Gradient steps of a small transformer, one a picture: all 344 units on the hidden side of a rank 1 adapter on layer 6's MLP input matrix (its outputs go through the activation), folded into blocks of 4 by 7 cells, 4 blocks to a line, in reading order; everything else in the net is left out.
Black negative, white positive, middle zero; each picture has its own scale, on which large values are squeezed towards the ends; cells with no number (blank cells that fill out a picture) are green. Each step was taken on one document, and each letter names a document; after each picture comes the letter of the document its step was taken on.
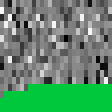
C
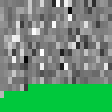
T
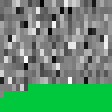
T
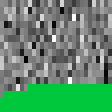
C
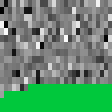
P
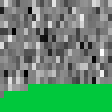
P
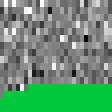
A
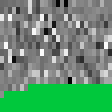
T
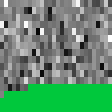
A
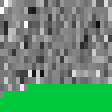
A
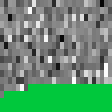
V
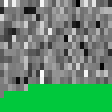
A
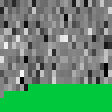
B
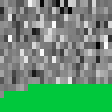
T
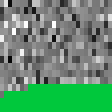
C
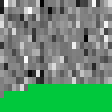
A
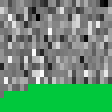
C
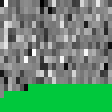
B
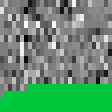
C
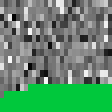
C
